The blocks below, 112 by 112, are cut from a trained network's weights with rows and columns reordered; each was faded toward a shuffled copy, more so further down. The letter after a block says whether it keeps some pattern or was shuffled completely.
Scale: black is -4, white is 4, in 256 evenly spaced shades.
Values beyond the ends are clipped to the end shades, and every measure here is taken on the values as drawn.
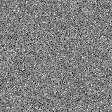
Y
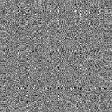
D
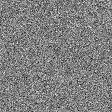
Y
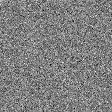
Y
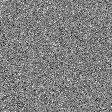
Y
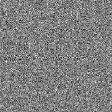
D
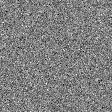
Y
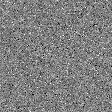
Y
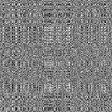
D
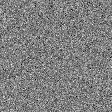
Y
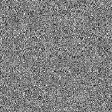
D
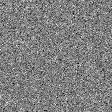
Y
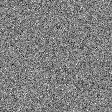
Y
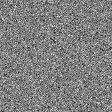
Y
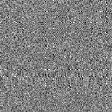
D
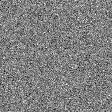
Y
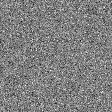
Y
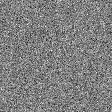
Y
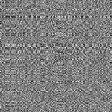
D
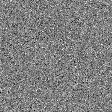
Y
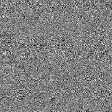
D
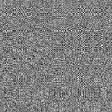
D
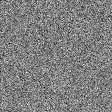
Y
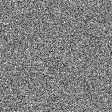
Y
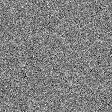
Y
